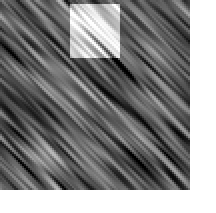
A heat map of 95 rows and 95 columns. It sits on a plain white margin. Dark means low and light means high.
The ninth with the highest average is the top middle. In the top middle lies a patch that is higher than the rest. The values are skewed, with a long tail toward high values. Streaks slant down to the right.
